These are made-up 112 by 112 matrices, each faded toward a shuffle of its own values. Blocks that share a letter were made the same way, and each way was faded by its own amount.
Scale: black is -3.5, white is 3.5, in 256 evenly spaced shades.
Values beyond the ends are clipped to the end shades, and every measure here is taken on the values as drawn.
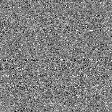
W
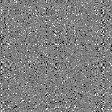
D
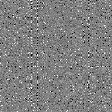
D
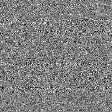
W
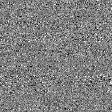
W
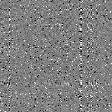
D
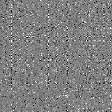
D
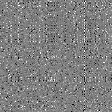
D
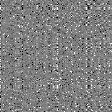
D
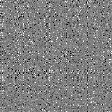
D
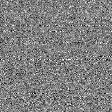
W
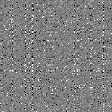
D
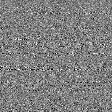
W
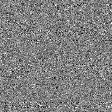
W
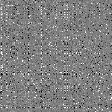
D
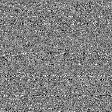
W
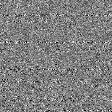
W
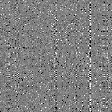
D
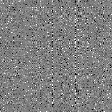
D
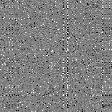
D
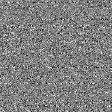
W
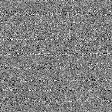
W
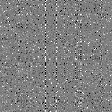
D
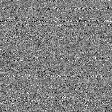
W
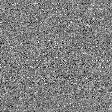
W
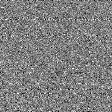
W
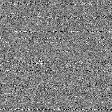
W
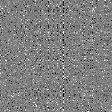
D
